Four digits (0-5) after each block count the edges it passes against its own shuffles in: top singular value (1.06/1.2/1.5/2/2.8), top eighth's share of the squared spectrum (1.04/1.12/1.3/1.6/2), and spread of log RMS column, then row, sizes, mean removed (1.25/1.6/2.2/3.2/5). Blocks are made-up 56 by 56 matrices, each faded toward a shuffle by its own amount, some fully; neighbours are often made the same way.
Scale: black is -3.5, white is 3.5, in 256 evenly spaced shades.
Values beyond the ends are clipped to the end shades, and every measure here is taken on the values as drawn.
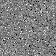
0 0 0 0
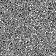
0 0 0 0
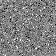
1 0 0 0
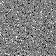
2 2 0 0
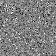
2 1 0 0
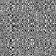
4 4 3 3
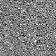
3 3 1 2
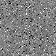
1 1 1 0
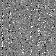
2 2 2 0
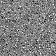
0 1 0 0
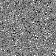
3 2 0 0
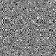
4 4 2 2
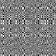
5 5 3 3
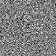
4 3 1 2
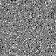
3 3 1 1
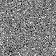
1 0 0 0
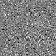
3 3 1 1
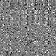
4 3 2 1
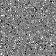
3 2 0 0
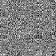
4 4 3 2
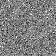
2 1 0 0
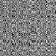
4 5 3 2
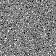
0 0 0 0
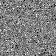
0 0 0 0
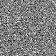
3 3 0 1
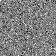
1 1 0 0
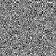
3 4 2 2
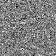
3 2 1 1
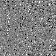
1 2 2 1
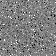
0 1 0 0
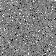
0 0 0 0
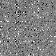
2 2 2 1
